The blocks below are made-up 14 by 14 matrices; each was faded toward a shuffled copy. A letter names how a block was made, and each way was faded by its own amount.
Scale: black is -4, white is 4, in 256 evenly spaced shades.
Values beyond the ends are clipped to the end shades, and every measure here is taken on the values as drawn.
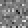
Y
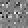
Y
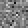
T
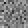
T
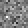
T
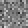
T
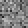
T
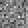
T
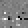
Y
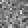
T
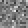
T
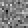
T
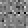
Y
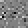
Y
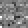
Y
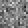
T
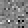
Y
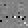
Y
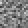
T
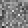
T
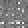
Y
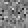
T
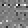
Y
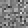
T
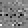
Y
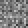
T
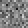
T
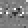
Y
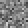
T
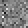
T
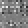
Y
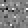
Y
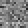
T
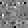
Y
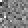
T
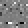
Y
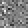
T
